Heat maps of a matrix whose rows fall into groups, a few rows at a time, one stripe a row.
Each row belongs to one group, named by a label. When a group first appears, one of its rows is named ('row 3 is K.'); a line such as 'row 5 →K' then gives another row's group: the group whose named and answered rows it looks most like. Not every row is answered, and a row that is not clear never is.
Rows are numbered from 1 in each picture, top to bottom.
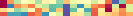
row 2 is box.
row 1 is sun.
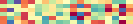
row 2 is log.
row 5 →sun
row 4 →log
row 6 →box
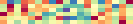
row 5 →box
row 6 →box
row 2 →log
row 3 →log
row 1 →sun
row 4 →box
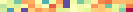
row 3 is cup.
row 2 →cup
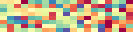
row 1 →sun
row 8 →log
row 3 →log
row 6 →box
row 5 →sun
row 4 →cup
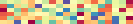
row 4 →sun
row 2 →sun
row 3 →box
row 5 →sun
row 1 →cup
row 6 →sun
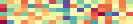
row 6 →sun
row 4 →cup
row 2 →box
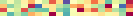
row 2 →sun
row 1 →cup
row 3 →sun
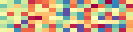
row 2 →cup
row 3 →cup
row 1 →log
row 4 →log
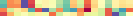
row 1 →cup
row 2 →cup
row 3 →sun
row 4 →sun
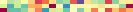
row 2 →cup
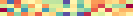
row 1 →box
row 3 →box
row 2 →cup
